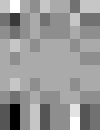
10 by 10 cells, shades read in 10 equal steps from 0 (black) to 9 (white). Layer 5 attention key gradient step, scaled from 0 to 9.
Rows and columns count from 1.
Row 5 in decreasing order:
6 6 6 6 6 6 6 5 5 5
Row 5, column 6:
6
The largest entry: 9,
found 2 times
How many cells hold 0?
2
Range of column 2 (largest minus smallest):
9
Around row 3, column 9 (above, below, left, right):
4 6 6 5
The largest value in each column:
7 9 6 7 7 6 6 9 7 7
